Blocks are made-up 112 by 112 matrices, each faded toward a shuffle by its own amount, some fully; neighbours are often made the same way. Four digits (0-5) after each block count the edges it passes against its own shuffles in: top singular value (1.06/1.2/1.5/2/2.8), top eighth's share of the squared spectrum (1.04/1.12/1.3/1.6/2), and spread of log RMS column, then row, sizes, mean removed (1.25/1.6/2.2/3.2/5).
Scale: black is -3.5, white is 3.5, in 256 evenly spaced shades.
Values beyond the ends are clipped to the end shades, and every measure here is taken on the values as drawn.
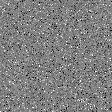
2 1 0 0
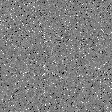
2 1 0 0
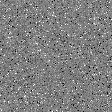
2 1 0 0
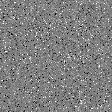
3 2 1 0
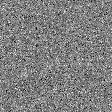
0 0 0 0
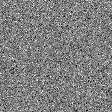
0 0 0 0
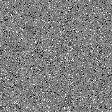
3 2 1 0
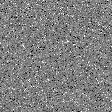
1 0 0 0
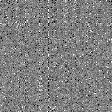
4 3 2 1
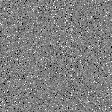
3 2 1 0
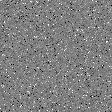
0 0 0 0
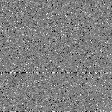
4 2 0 2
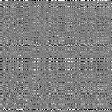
5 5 3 4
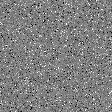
1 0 0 0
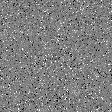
0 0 0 0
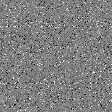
3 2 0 1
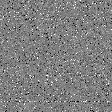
3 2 0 1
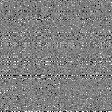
5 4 2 3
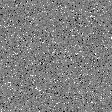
2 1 0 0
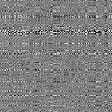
5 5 3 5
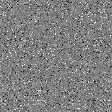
3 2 0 1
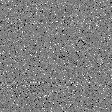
3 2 0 1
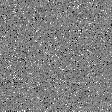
3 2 0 1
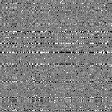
5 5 2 4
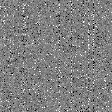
3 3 2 0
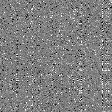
4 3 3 1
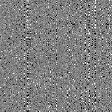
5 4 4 2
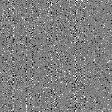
4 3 3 1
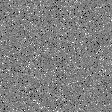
2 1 0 0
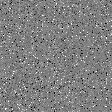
2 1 1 0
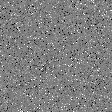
0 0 0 0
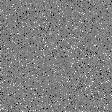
1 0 0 0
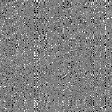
4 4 3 2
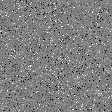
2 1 0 0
